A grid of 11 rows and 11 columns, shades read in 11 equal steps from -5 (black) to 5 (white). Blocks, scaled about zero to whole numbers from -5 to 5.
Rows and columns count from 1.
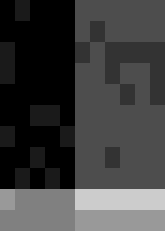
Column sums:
-41 -43 -43 -43 -44 -15 -15 -17 -16 -15 -17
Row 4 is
-4 -5 -5 -5 -5 -2 -2 -3 -2 -2 -3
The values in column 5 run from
-5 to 0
